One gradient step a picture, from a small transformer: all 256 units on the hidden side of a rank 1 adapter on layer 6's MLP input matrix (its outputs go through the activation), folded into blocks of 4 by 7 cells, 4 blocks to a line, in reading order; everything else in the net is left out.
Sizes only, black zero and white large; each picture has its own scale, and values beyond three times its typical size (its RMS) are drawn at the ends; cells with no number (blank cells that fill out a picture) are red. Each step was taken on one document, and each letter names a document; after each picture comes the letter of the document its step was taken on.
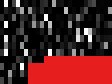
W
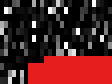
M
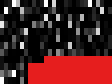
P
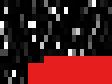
M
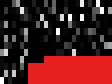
P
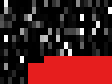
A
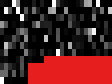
P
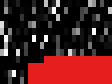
M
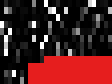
M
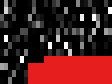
A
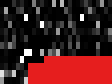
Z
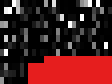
P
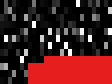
A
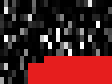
A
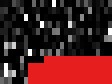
Z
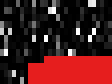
M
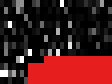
Z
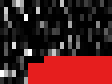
Z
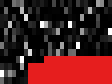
Z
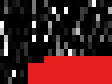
M
